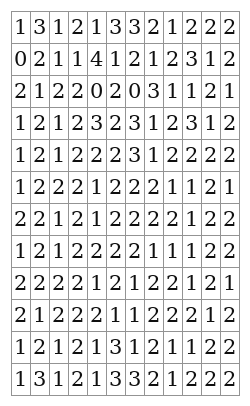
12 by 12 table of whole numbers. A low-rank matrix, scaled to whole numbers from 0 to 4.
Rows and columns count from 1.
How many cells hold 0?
3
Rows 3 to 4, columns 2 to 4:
1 2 2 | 2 1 2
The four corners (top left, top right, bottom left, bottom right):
1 2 1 2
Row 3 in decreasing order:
3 2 2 2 2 2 1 1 1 1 0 0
